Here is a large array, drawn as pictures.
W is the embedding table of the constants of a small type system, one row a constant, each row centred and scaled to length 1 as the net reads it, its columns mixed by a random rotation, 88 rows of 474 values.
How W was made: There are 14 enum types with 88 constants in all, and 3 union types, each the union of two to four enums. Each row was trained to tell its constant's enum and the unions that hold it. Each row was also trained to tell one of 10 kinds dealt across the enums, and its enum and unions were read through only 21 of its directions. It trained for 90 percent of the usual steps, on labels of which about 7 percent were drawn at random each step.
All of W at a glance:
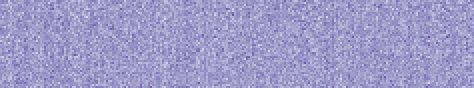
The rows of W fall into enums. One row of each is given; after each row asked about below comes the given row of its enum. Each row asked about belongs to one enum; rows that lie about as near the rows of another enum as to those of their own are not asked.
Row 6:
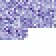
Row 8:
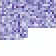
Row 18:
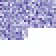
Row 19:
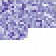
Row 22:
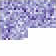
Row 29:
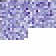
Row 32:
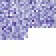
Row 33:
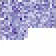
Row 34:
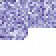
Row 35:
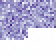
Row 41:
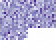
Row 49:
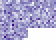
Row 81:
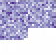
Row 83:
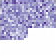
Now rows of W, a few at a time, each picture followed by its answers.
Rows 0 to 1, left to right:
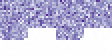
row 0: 32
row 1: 18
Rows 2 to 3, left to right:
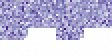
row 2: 18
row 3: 49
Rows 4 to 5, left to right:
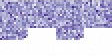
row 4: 6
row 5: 81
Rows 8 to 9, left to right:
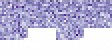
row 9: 35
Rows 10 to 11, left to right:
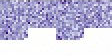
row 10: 32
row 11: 22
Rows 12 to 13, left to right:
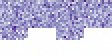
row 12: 33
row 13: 33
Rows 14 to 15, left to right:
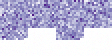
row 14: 33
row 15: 18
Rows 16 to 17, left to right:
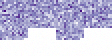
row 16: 35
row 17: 35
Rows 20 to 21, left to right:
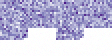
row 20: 22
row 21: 6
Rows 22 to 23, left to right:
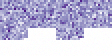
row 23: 49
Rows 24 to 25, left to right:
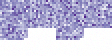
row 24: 33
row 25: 81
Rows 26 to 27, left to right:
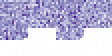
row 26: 49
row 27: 33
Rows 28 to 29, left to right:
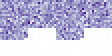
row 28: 32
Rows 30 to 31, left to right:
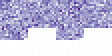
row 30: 18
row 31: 22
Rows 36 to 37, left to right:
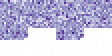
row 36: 35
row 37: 8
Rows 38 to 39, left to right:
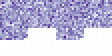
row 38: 81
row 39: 33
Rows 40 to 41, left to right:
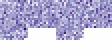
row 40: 34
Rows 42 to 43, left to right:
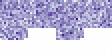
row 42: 29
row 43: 49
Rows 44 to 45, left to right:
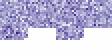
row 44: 18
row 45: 81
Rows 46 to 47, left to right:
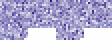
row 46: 34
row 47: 29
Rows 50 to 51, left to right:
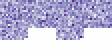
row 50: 32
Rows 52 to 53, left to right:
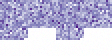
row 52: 34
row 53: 34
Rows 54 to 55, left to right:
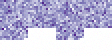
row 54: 29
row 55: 6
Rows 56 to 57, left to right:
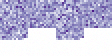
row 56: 22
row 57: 35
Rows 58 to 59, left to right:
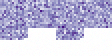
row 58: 81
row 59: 18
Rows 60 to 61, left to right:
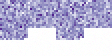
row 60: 34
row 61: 29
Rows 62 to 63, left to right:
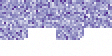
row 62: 29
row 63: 18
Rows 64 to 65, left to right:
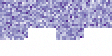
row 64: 35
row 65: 19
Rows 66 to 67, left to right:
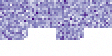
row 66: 18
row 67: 19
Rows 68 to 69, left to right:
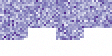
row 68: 49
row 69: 81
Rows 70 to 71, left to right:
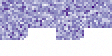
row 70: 19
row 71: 29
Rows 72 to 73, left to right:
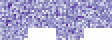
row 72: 32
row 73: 8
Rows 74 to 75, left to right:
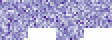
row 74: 35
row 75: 22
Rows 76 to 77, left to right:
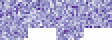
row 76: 29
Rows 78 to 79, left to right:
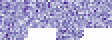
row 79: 6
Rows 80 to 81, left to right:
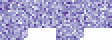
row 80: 19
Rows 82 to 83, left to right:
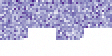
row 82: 22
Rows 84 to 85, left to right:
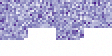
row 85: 29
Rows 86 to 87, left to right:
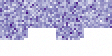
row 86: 19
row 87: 81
